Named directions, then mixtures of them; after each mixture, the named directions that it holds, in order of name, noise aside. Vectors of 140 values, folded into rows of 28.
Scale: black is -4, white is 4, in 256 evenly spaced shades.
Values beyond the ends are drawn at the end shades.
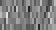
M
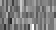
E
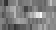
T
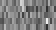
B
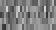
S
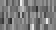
B, E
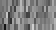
E, M, S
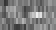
T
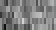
E, S, T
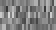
S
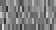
B, M, S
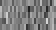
B, M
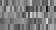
B, M, T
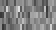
B, S, T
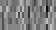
B, M, S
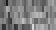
E, S, T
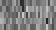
B
